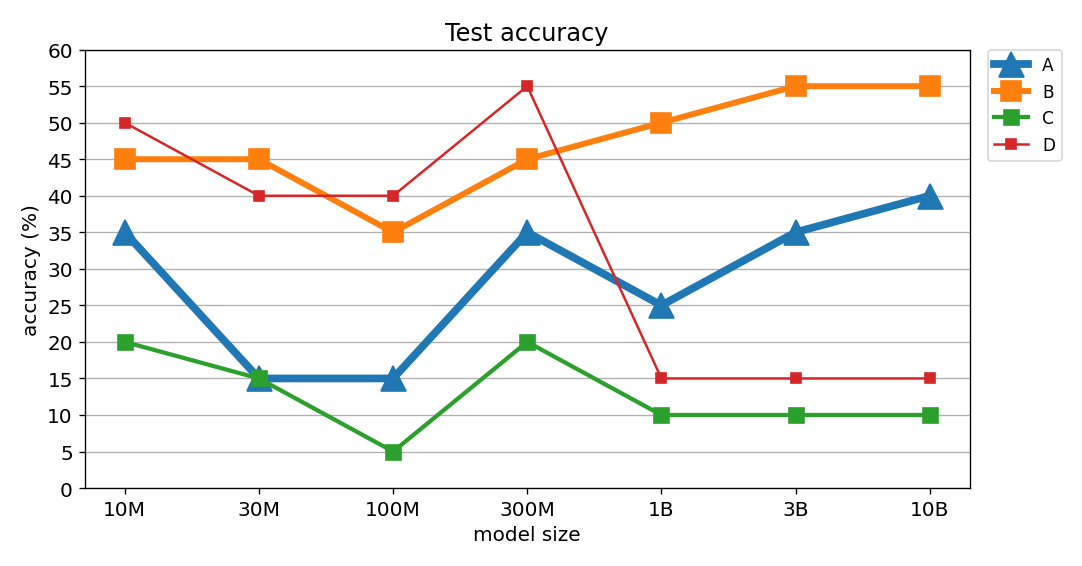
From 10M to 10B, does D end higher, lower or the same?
lower
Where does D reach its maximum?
300M
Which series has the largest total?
B
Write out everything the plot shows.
Title: Test accuracy
x-axis: model size, ticks 10M 30M 100M 300M 1B 3B 10B
y-axis: accuracy (%), ticks 0 5 10 15 20 25 30 35 40 45 50 55 60
Legend: A, B, C, D
Values:
A: 35 15 15 35 25 35 40
B: 45 45 35 45 50 55 55
C: 20 15 5 20 10 10 10
D: 50 40 40 55 15 15 15
